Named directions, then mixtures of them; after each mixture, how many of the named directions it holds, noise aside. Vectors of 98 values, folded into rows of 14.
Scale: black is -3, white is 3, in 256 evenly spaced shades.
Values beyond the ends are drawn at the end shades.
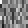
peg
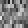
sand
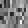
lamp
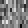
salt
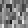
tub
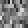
one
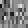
two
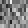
three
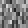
two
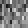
three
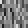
two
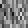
three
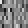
two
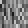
three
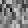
three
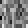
two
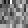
three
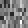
one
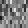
three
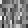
two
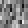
three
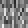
three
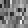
one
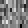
one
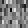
two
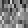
two
